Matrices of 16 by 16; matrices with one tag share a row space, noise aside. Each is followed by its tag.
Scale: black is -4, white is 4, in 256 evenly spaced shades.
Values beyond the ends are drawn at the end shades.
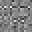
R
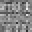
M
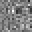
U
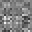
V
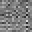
M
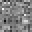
V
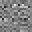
R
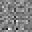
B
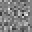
R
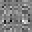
V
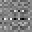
R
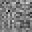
U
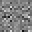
V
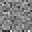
V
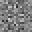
B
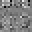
V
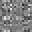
V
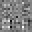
V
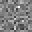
B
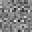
R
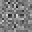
B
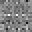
M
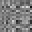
U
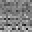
M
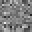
V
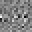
R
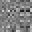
U
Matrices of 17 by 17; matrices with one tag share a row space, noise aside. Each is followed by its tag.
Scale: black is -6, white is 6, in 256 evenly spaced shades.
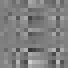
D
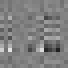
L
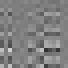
L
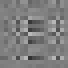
D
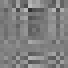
D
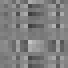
D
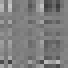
L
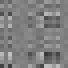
L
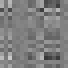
L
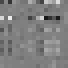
L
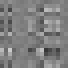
L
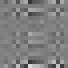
D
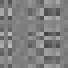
L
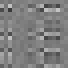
L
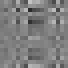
D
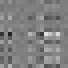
L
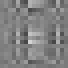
D
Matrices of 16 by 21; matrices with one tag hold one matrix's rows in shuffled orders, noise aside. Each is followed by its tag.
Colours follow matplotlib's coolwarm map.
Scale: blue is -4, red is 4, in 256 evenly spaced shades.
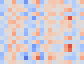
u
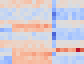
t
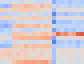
t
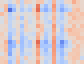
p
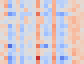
p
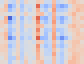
p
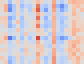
p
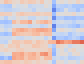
t
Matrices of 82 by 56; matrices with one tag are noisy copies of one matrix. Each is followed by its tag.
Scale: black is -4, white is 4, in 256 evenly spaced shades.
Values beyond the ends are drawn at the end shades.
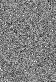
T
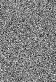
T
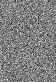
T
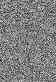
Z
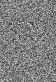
T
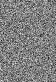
T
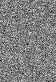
Z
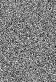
T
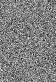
T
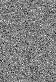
Z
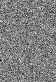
Z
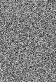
T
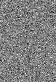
Z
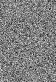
T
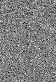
Z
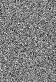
T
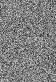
T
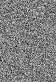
Z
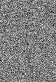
Z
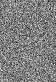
T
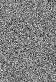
T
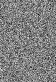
T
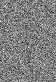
Z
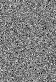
T
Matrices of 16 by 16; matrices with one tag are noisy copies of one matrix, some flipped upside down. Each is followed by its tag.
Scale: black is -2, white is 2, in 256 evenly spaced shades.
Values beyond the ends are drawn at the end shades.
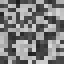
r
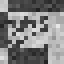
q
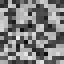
r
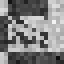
q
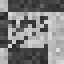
q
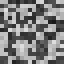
r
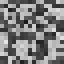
r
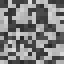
r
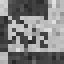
q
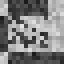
q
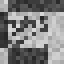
q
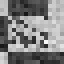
q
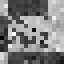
q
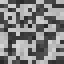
r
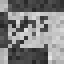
q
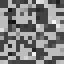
r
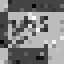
q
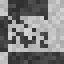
q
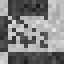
q
